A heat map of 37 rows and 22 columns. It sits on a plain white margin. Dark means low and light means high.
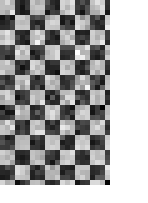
There is no overall slope. A checkerboard runs through the table. On average the colour sits 50% of the way up the scale. The histogram has two humps. Neither half mirrors the other.
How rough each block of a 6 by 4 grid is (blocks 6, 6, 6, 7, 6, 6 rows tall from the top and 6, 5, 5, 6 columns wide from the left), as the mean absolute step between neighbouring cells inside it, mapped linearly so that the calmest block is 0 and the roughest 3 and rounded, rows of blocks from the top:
0 0 2 1 | 0 0 2 1 | 0 0 1 1 | 1 1 3 2 | 1 1 3 2 | 1 1 3 2
